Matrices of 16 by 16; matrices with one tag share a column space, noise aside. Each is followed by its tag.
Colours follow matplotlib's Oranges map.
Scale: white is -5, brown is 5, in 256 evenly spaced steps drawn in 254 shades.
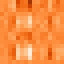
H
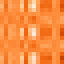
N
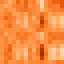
H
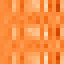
N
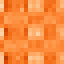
N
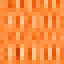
H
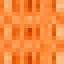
N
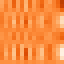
H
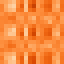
N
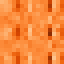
N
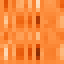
H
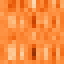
H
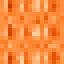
N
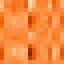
H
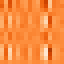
H
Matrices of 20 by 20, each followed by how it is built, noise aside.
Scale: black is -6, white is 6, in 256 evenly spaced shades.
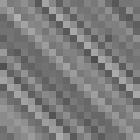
Toeplitz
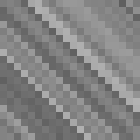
Toeplitz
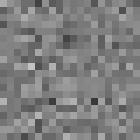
low rank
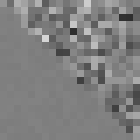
upper triangular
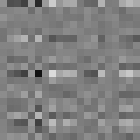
low rank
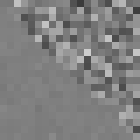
upper triangular
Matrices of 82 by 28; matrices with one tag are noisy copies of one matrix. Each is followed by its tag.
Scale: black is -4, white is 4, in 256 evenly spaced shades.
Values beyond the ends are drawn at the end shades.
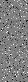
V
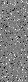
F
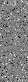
F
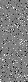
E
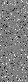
F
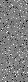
V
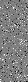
E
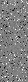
F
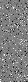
E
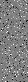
V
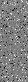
F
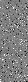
E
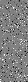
E
